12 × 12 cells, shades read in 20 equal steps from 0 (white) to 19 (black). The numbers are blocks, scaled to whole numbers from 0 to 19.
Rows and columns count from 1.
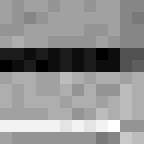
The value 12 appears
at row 6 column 12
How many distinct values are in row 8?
4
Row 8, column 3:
6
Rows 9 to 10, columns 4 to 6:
6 6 7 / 7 6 6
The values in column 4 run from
1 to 19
